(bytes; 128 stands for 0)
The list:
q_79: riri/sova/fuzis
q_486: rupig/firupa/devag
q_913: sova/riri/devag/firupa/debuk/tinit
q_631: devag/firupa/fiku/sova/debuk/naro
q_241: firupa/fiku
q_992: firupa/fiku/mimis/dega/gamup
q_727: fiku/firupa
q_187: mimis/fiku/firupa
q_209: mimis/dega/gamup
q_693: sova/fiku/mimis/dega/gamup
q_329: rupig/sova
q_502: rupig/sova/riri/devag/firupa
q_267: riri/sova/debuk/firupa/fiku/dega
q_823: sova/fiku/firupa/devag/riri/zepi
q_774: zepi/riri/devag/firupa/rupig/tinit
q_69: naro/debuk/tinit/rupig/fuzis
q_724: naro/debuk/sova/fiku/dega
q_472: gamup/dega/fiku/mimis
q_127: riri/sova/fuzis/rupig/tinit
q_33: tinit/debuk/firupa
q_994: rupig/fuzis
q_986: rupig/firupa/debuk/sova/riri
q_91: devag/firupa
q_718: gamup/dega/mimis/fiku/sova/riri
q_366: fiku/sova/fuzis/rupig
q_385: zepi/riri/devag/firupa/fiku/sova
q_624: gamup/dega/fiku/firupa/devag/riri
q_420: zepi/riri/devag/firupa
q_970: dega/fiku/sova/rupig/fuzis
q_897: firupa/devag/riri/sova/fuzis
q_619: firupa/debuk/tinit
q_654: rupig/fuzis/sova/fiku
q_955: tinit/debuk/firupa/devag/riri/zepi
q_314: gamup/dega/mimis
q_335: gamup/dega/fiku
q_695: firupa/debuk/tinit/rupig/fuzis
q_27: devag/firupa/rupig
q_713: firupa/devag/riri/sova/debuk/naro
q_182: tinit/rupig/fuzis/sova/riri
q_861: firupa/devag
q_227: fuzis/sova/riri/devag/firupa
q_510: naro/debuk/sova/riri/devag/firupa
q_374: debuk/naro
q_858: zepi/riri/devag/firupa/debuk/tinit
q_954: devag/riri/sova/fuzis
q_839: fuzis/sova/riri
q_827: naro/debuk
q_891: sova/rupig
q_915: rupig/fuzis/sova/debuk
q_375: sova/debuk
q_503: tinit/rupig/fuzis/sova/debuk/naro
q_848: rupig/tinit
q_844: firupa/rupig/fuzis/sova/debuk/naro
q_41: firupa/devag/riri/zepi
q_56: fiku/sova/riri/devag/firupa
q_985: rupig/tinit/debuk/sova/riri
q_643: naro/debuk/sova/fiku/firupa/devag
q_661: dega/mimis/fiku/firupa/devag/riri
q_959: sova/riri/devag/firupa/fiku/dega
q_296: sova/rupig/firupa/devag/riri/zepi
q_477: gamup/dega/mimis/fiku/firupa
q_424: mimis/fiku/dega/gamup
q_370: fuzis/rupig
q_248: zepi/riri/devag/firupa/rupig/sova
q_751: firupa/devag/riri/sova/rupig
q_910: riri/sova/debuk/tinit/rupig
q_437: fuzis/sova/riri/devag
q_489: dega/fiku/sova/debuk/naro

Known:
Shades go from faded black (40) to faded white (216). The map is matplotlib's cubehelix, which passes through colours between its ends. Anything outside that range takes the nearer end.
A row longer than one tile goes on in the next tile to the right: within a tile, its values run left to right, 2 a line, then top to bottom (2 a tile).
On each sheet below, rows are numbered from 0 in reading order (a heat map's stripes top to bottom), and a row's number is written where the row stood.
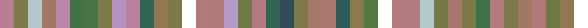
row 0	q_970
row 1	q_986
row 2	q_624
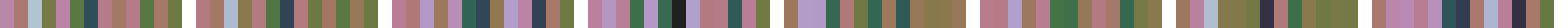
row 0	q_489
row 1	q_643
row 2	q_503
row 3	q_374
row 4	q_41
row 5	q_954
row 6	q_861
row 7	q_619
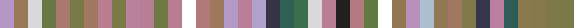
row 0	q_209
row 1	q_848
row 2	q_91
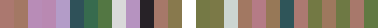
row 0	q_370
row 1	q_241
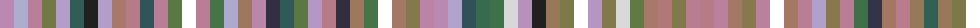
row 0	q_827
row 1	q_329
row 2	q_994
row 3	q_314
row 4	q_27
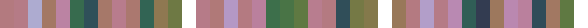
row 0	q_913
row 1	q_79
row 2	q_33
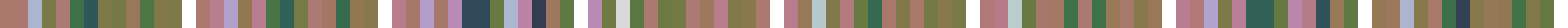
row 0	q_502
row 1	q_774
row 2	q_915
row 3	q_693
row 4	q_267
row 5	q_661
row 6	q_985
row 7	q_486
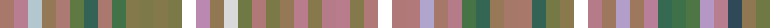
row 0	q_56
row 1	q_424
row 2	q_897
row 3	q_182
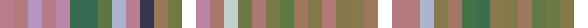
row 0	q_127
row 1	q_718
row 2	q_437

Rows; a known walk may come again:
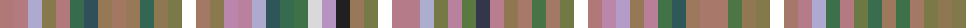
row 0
q_751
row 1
q_994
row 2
q_631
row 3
q_858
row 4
q_823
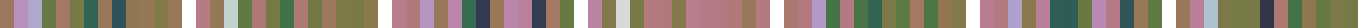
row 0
q_420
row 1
q_959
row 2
q_844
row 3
q_472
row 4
q_296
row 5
q_985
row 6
q_861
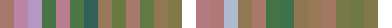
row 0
q_955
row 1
q_437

